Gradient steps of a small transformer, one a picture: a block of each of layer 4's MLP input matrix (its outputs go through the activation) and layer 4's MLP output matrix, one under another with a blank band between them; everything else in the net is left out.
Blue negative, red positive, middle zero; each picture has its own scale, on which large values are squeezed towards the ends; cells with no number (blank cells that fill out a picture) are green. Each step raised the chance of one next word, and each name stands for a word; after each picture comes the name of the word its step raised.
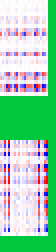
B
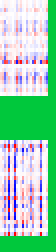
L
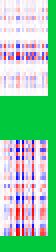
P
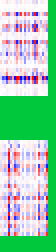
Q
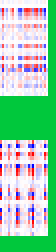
Q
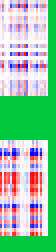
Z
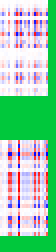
Z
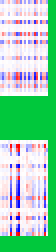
L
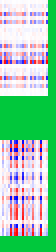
P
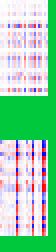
Z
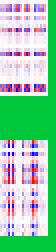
B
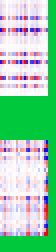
P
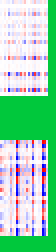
B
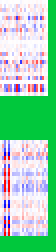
Z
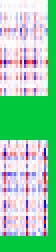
Z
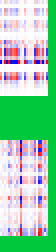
P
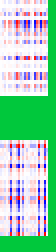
L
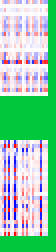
L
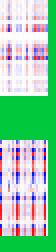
P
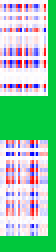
B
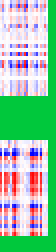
Z
